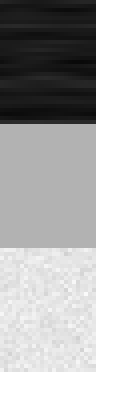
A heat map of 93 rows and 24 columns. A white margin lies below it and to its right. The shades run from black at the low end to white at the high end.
The table splits into 3 rows of 1 panel. Panel 1,1: very low, streaked across, faint in contrast. Panel 2,1: high, flat. Panel 3,1: very high, fine-grained, faint in contrast.
